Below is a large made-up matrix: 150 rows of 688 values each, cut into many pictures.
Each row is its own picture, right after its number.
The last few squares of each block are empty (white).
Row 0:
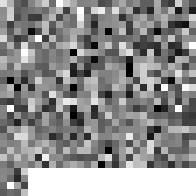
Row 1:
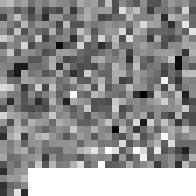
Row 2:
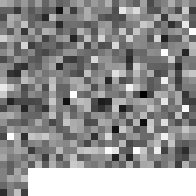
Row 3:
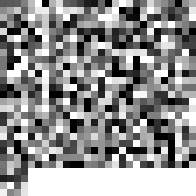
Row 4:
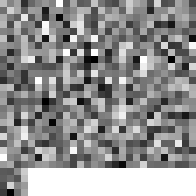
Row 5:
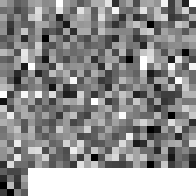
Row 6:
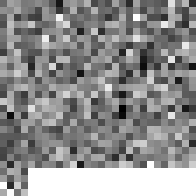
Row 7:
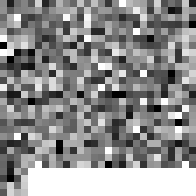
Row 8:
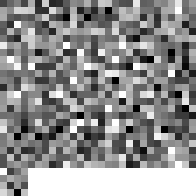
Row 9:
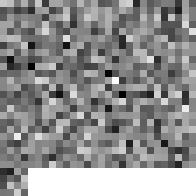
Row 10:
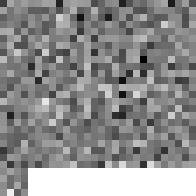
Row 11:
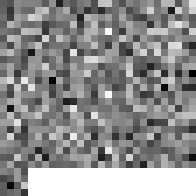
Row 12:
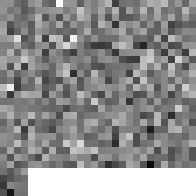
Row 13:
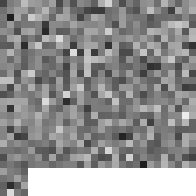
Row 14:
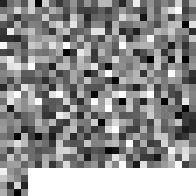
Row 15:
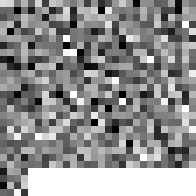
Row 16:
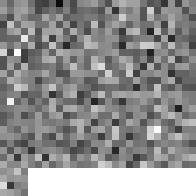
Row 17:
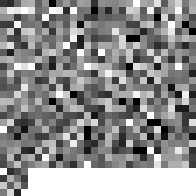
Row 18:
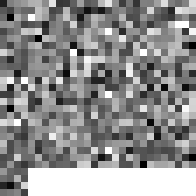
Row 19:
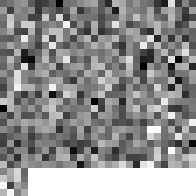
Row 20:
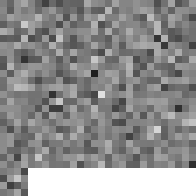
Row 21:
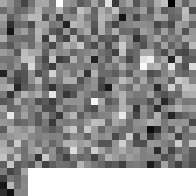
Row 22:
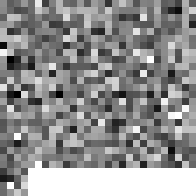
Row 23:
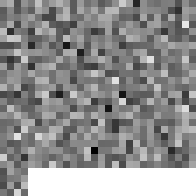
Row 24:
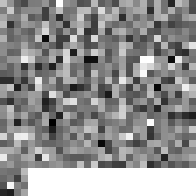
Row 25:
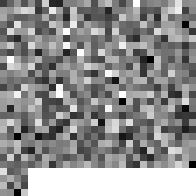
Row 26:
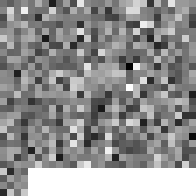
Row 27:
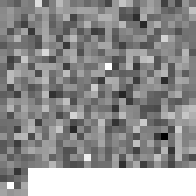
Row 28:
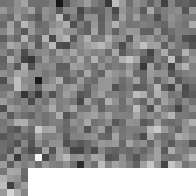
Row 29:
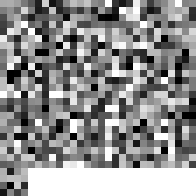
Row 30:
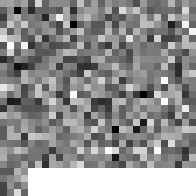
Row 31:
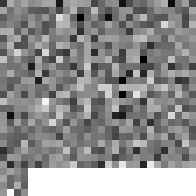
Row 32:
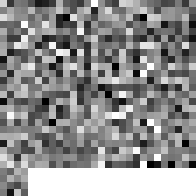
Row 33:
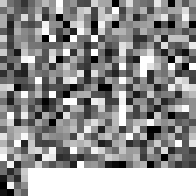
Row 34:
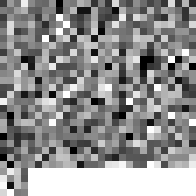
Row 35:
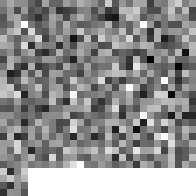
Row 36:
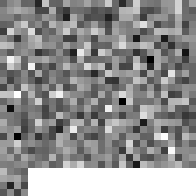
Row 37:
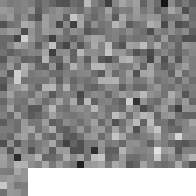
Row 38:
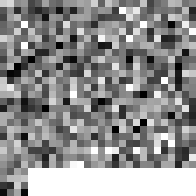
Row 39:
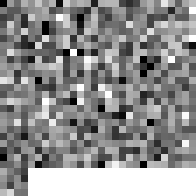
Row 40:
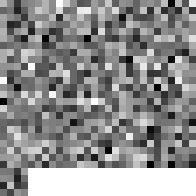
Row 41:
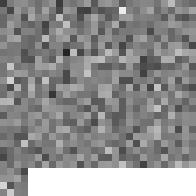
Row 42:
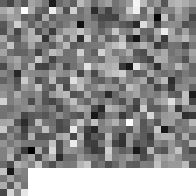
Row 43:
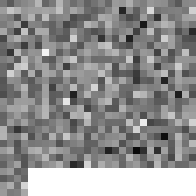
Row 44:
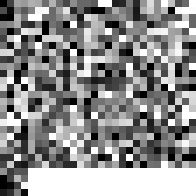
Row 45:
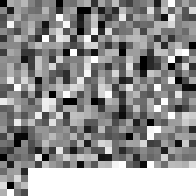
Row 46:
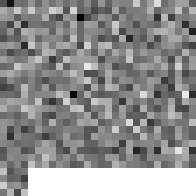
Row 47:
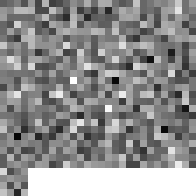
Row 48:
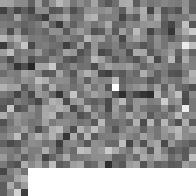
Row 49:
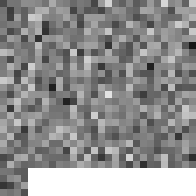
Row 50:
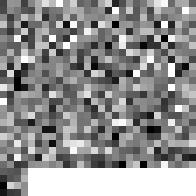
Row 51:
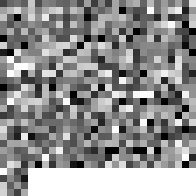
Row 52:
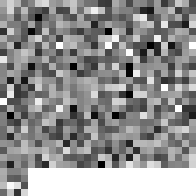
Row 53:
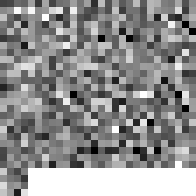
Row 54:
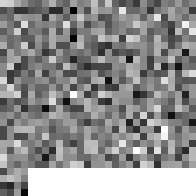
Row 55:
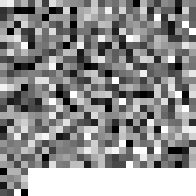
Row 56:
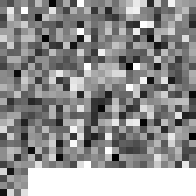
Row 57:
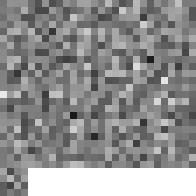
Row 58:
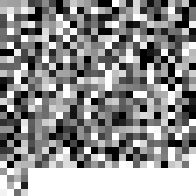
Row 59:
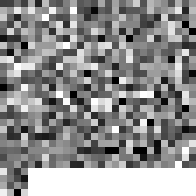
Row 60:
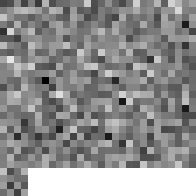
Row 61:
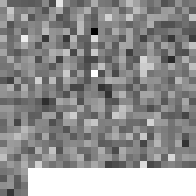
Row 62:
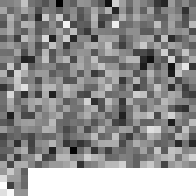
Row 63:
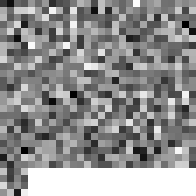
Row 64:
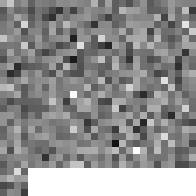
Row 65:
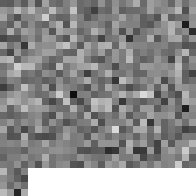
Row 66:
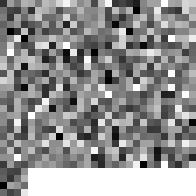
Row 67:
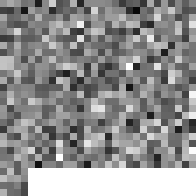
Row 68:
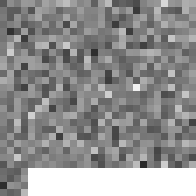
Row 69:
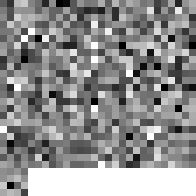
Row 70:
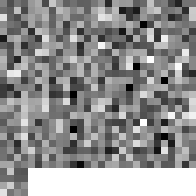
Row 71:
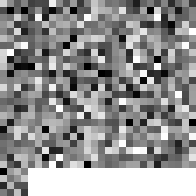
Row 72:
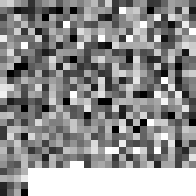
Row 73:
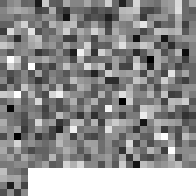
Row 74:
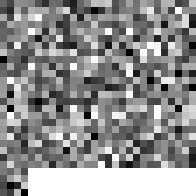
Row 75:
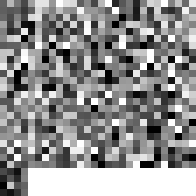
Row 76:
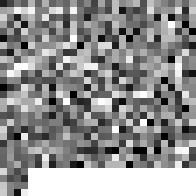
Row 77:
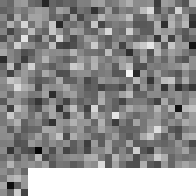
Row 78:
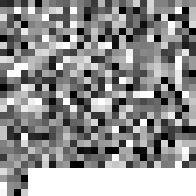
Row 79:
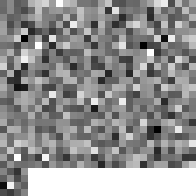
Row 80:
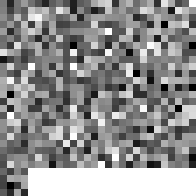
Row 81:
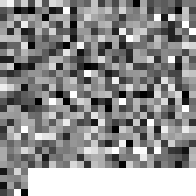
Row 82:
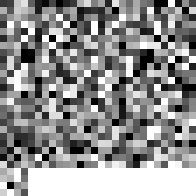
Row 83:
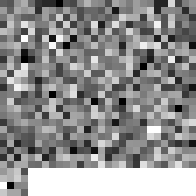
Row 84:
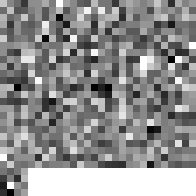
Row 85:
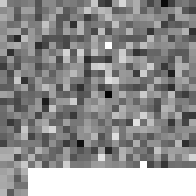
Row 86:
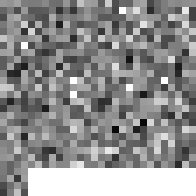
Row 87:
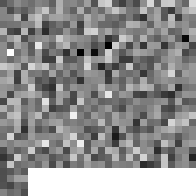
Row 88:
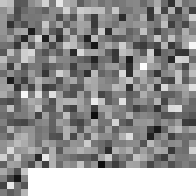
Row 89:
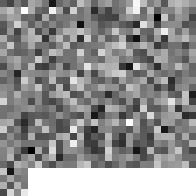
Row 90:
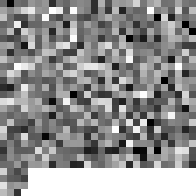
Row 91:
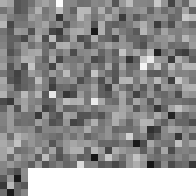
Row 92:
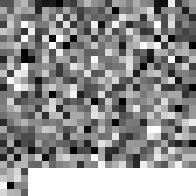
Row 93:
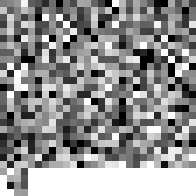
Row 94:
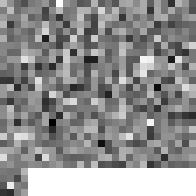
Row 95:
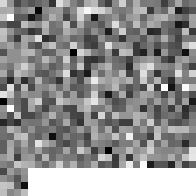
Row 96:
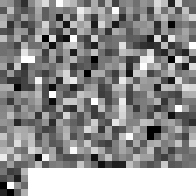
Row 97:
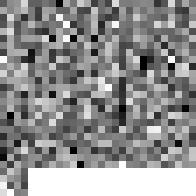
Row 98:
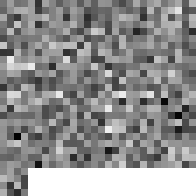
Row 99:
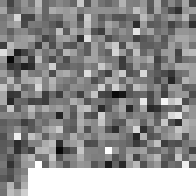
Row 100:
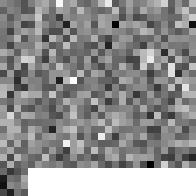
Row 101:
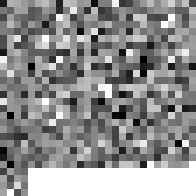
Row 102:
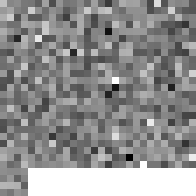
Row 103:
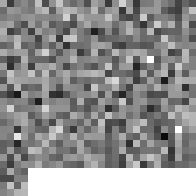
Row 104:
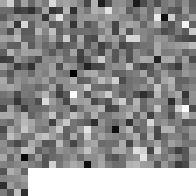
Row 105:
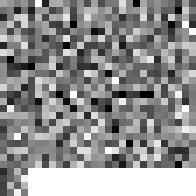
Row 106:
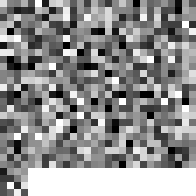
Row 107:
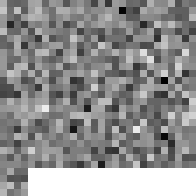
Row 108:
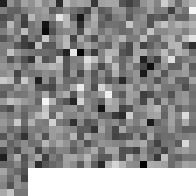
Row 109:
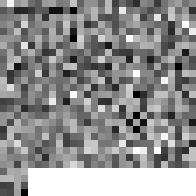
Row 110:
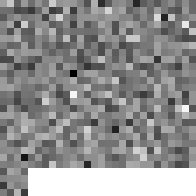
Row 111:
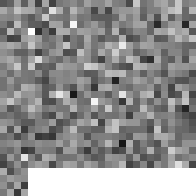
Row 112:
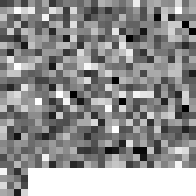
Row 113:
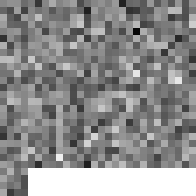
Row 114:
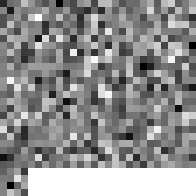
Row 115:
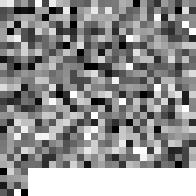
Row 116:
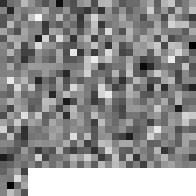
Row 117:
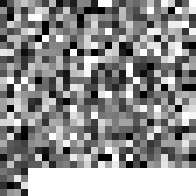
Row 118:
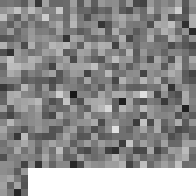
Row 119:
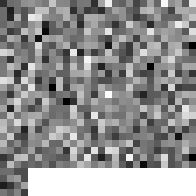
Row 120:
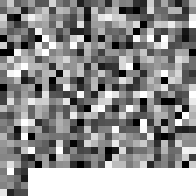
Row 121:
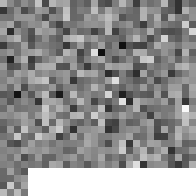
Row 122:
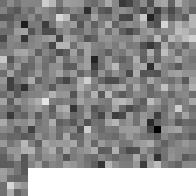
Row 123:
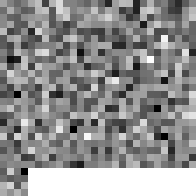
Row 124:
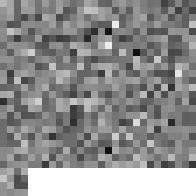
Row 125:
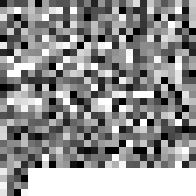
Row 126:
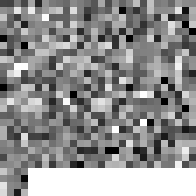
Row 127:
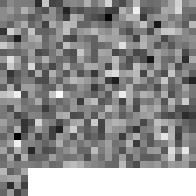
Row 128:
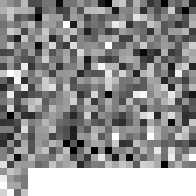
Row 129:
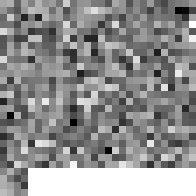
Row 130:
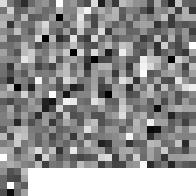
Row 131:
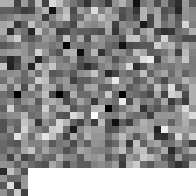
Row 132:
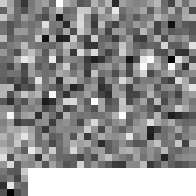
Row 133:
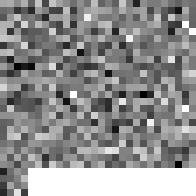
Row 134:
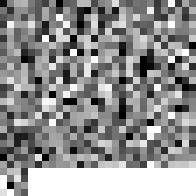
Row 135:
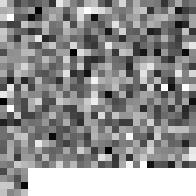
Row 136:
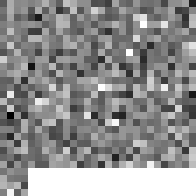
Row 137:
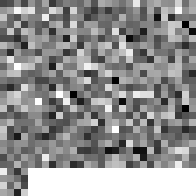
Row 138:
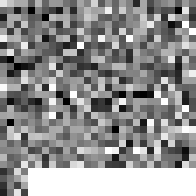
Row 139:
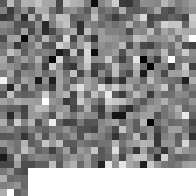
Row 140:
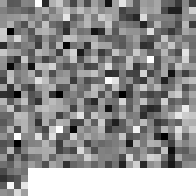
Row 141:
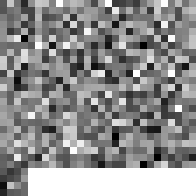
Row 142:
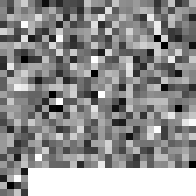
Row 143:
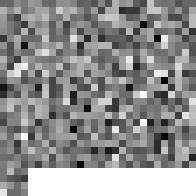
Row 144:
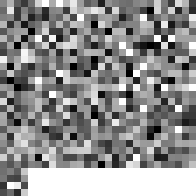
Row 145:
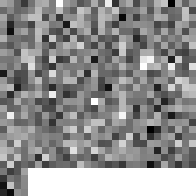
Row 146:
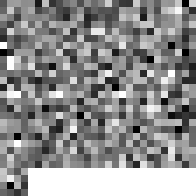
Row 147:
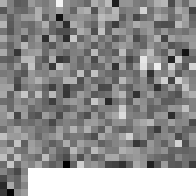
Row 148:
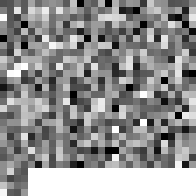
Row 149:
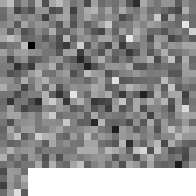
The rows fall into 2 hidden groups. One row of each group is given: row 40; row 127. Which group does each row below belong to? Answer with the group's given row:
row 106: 127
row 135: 40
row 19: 40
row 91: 40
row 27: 127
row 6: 40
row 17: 127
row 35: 127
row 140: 127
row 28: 40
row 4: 40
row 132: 40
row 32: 40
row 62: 40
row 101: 40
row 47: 127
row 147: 40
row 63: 127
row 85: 40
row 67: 127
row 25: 127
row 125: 127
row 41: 40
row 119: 40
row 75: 40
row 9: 127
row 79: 40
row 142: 40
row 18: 40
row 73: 127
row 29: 127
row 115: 127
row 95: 40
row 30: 127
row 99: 127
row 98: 127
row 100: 40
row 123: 127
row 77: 40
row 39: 40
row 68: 40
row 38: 127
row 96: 40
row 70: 127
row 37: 40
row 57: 127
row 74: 40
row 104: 127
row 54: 127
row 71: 127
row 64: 127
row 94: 40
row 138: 127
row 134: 40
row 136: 40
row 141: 40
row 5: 40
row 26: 127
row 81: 127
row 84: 40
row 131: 127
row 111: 127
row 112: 127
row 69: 40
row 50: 40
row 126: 127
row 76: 127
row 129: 40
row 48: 127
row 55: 127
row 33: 40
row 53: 127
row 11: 40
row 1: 127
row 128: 40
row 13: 40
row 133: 127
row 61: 40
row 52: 40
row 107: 127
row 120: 127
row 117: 40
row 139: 40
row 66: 40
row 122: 40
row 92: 40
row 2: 127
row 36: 127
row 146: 127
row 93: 40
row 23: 127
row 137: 127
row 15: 127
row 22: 127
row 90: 127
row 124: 40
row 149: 127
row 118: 127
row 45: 40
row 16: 40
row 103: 127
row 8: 127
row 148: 127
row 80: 40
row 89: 127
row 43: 127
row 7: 127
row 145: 40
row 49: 40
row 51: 127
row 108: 40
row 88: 40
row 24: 40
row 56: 127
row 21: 40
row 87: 40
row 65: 127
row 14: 127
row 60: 127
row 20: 40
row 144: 40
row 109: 127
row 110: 127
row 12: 40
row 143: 127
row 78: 127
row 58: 40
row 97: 40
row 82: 40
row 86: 127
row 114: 40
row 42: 127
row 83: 40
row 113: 127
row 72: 127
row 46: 127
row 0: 40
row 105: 127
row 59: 127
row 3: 127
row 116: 40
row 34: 40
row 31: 40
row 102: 40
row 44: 40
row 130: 40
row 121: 127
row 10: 40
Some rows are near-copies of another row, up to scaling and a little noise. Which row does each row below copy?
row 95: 135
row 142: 20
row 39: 108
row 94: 24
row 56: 26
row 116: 114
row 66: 68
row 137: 112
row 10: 31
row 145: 21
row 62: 93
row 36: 73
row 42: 89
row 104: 110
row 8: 47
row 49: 119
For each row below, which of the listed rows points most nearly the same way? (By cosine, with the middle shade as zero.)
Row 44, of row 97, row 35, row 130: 35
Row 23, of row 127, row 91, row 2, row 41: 2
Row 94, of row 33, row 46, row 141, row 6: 33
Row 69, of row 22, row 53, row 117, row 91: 117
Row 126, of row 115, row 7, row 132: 132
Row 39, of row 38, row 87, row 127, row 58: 87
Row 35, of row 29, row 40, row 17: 29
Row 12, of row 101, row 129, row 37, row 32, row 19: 32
